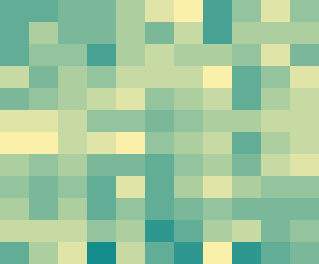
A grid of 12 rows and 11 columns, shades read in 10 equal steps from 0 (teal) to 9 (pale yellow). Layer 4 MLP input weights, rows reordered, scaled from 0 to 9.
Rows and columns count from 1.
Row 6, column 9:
6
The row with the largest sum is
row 7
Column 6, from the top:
8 4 7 7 5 4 5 3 3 3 1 3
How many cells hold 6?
27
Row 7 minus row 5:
5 4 1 1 1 0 0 0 0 0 0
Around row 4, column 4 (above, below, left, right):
2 7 6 7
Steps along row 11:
same same down up down up up up down up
